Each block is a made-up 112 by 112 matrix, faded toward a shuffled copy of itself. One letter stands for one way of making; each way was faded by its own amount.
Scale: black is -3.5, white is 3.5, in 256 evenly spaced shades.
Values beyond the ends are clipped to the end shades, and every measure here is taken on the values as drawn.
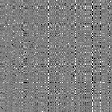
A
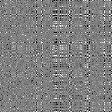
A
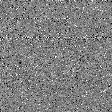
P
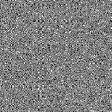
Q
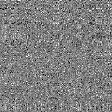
Q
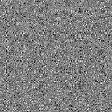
Q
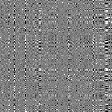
A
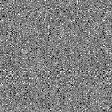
Q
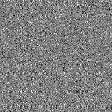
Q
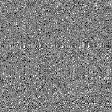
Q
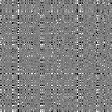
A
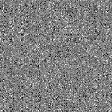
Q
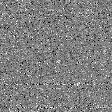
P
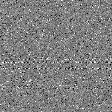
P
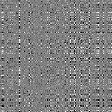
A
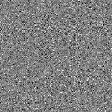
Q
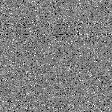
P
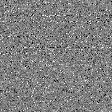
P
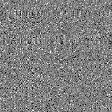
Q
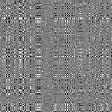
A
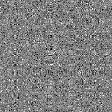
Q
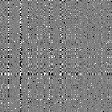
A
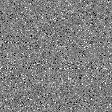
P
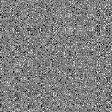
Q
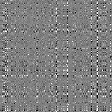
A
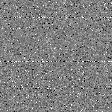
P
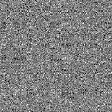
Q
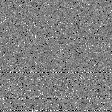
P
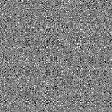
Q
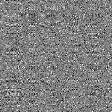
Q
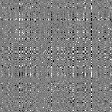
A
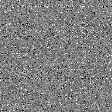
P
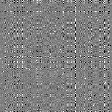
A
